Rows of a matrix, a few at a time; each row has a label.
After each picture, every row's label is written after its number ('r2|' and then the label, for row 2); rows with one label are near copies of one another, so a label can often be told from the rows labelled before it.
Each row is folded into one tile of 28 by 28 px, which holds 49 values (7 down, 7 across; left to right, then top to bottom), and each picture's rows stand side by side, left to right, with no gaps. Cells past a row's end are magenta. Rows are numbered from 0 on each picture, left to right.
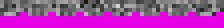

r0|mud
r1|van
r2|van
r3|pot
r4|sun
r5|pot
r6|van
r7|mud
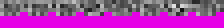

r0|van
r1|van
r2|van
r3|mud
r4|pot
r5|van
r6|sun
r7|pot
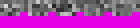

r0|sun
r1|van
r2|mud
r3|pot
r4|van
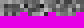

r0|van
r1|mud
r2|pot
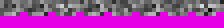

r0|mud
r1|mud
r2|sun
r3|mud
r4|pot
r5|mud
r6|pot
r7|sun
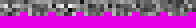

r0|sun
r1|van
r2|sun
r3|van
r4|van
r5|mud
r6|pot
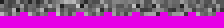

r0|pot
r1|pot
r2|van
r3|pot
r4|van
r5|mud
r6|mud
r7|pot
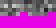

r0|sun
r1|pot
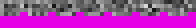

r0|van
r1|van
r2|mud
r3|mud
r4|pot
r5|sun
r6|pot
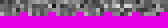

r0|pot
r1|van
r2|van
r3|pot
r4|sun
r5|mud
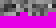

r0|mud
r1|van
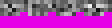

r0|sun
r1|van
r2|mud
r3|sun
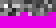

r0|sun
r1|pot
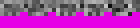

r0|van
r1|mud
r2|van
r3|van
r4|mud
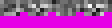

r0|mud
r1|sun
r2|pot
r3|sun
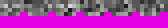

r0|sun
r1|pot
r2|sun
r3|mud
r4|mud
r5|pot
